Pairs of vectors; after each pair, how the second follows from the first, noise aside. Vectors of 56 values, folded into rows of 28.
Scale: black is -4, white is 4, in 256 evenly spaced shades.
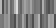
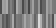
reversed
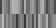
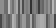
reversed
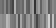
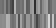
copied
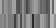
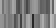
copied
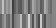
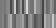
reversed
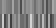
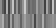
reversed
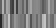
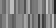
reversed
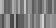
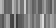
copied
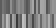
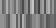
reversed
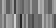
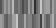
reversed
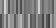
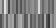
copied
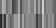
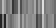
copied
